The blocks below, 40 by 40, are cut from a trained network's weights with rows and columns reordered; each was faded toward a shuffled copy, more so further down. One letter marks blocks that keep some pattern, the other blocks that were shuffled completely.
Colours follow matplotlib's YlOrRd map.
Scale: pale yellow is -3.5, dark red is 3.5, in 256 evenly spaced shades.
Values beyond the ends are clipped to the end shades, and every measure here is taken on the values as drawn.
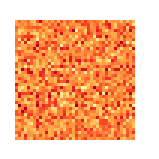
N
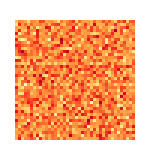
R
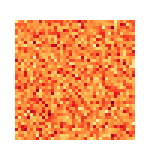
R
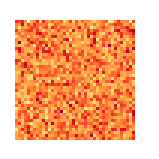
R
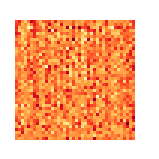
N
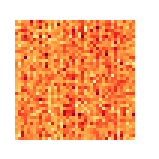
N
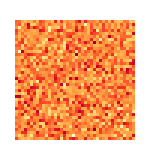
R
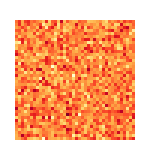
R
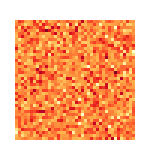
R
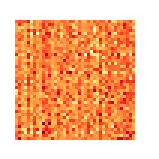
N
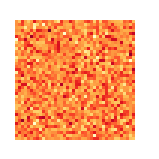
R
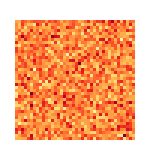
R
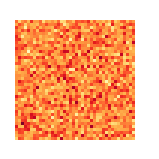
R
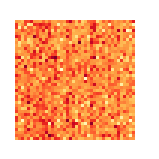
N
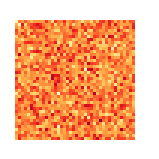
N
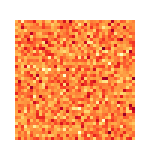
R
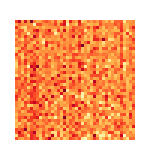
N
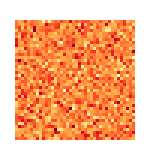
R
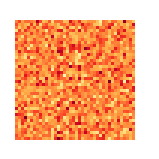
N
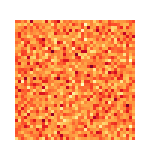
R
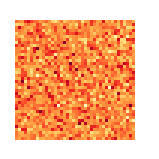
R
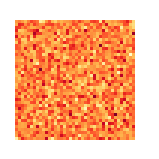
R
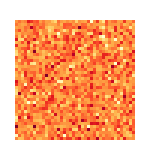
R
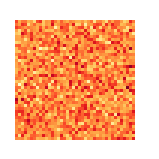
R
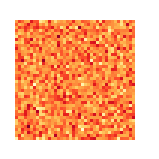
R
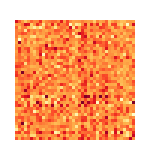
N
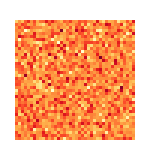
R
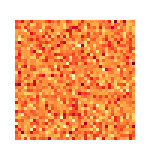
R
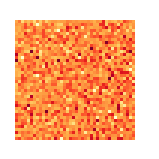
R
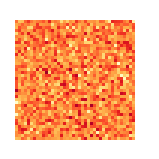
R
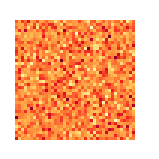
R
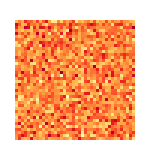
R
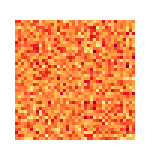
N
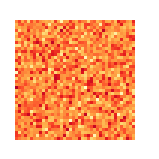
R
